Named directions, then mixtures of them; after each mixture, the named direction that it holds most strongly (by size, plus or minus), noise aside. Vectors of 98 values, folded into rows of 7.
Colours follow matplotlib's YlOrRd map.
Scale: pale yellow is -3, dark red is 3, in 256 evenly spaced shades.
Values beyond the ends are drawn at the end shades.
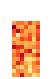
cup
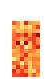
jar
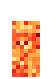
jar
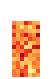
jar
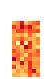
jar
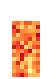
cup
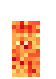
jar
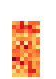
jar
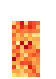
jar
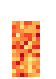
cup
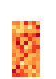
jar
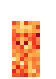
jar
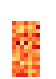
jar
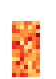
jar
